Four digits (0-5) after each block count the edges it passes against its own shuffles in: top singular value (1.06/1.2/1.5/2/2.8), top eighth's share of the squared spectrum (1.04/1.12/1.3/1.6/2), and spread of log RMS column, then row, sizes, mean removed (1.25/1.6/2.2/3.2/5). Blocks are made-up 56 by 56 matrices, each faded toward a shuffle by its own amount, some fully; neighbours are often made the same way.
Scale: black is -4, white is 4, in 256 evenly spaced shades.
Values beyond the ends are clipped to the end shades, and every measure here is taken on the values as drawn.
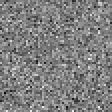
2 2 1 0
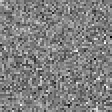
1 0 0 0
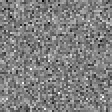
0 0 0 0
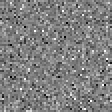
0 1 0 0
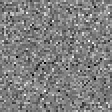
2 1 0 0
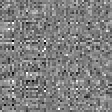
4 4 2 2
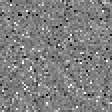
0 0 0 0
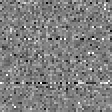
2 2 0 2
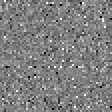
1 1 0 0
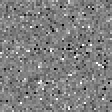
1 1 0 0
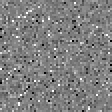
0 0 0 0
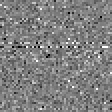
2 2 0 2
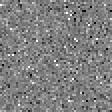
0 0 0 0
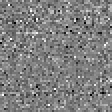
1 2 0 2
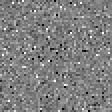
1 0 0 0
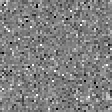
0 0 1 0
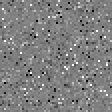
2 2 0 0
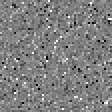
2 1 0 0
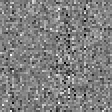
1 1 2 0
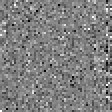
2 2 2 0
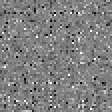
1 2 1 2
